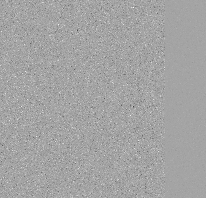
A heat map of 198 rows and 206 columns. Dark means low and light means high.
Seam: vertical, 80% of the way across, the right part calmer. Grain: fine. Histogram: heavy tails on both sides. Odd rows or columns: none.
